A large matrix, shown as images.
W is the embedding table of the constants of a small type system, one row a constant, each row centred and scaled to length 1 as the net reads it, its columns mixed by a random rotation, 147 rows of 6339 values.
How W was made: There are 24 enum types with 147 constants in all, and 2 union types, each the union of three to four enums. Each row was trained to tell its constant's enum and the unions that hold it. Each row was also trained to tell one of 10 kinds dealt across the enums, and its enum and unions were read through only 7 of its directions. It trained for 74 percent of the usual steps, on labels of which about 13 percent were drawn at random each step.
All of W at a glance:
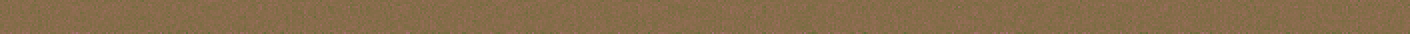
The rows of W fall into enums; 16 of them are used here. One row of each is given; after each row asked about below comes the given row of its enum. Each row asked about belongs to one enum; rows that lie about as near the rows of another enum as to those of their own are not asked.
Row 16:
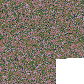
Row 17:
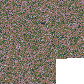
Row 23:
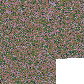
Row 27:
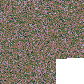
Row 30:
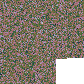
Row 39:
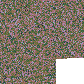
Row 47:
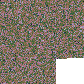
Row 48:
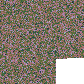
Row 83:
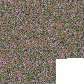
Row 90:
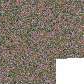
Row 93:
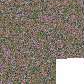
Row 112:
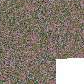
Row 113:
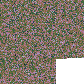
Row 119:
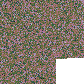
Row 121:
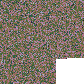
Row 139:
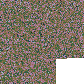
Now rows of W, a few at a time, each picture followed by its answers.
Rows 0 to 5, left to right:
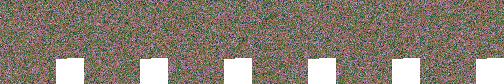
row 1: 17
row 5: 16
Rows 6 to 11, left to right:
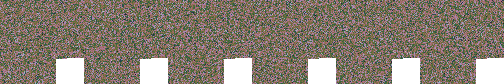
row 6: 119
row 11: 30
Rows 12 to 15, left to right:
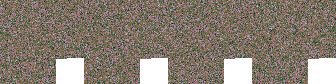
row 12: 119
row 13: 93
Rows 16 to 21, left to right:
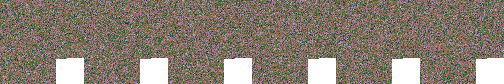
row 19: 121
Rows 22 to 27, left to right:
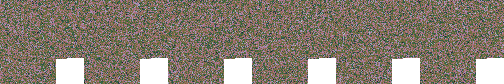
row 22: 119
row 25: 83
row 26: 113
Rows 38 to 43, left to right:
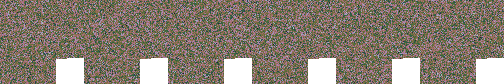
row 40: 93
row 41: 139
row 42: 16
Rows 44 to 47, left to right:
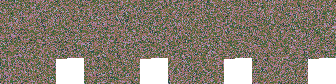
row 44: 39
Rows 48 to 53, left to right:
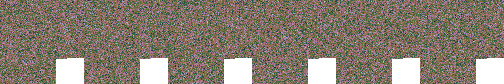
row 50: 39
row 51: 47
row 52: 113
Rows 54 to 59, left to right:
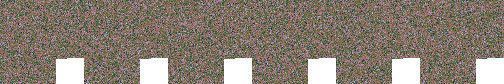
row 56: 39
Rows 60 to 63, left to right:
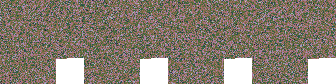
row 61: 112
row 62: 90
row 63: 112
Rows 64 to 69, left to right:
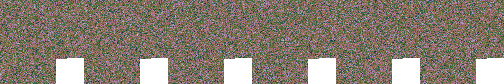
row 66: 83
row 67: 16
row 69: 30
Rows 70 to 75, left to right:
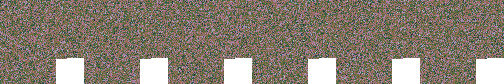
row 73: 90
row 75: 93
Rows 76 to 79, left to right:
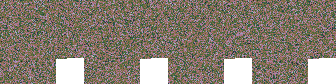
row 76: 17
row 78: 93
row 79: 39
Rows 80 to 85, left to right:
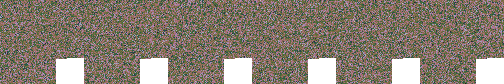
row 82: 113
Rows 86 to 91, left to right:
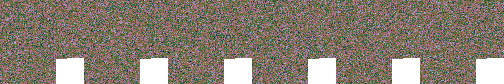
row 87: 30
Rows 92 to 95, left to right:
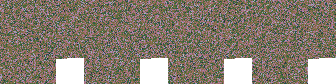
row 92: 119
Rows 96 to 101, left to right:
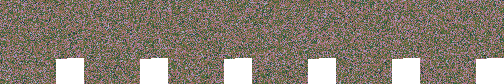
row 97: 30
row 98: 119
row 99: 48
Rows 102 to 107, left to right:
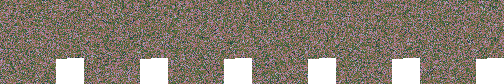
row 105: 90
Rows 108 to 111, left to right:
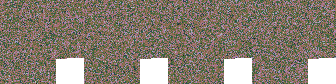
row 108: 112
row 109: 121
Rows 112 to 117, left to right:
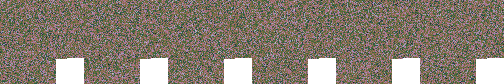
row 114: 30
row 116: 17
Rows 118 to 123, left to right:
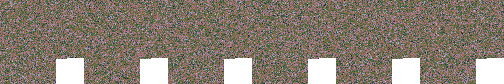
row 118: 83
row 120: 90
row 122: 112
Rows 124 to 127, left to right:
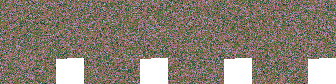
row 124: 17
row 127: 121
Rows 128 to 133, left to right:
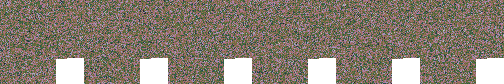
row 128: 112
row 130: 93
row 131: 27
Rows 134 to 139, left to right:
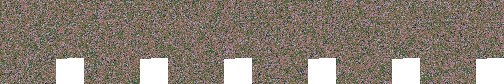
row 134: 90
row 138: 139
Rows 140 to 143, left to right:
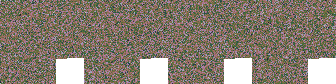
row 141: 39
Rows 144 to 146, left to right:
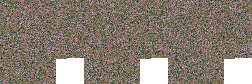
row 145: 16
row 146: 27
